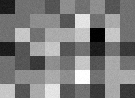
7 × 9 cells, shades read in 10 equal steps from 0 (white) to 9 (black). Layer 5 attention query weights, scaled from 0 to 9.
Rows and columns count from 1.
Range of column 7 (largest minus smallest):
5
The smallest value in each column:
2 2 3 1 3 0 4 2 3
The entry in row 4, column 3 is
3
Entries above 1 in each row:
9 8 9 9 9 8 8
